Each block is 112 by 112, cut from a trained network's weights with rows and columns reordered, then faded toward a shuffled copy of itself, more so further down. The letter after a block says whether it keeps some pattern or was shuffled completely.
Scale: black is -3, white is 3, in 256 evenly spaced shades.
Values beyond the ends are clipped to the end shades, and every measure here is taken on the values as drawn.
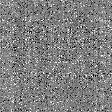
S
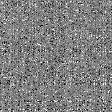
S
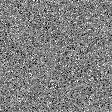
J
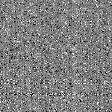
S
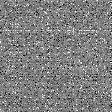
S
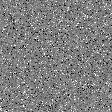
J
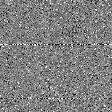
S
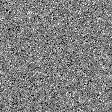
J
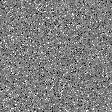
J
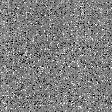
S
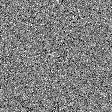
J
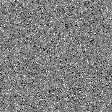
J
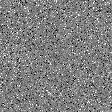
J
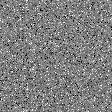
J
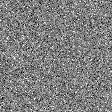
J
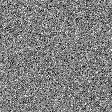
J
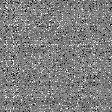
S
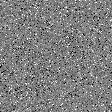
J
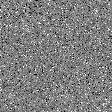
J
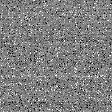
S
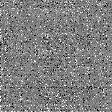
S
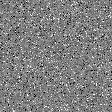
J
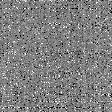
S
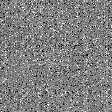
S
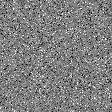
J
